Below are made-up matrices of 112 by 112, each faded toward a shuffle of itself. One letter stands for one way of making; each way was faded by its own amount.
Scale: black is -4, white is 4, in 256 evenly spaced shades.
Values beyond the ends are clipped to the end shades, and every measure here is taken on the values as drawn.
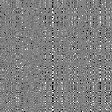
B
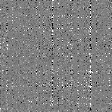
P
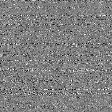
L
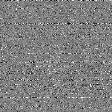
L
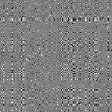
B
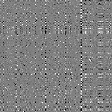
B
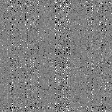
P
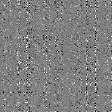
P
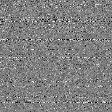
L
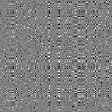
B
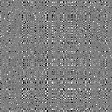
B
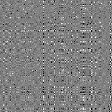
B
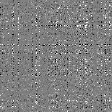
P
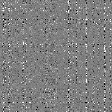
P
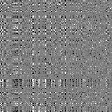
B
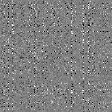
P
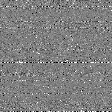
L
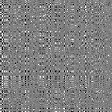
B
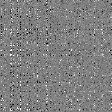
P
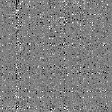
P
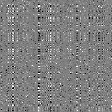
B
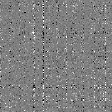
P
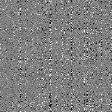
P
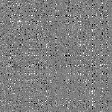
P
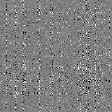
P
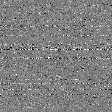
L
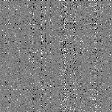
P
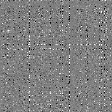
P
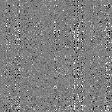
P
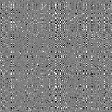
B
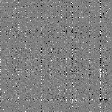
P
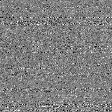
L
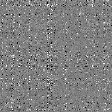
P
